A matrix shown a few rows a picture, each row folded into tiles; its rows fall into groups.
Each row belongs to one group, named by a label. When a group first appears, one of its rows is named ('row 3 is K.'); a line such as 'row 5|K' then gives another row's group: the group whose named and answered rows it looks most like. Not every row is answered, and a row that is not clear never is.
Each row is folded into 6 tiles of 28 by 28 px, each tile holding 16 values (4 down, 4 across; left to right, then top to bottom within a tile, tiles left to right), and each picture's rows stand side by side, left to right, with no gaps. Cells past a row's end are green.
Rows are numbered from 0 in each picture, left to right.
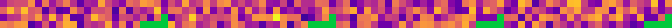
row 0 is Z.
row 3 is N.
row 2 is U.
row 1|Z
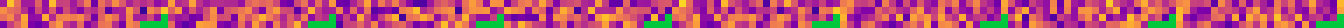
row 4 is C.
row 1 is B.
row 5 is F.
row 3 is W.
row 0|C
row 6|U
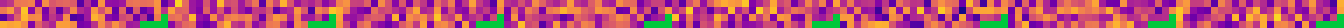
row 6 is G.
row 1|C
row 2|F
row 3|G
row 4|N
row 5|U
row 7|F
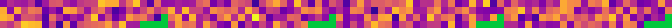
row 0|U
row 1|U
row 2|N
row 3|W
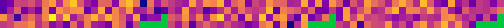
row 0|N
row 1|N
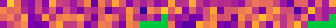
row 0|C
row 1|B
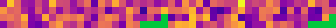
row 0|C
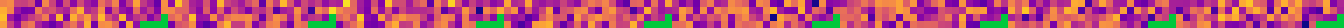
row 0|F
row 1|C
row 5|W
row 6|W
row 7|N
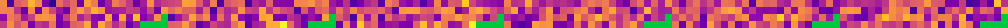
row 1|Z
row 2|U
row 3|B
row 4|W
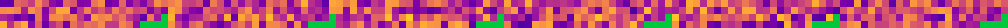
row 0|W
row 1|F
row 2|W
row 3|B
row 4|N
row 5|G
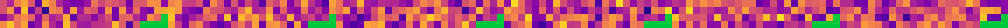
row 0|Z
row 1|F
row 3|C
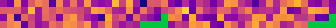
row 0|G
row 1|U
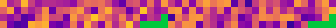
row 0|B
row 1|Z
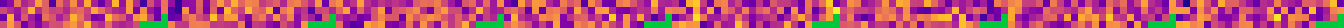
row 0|G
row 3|G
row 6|F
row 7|Z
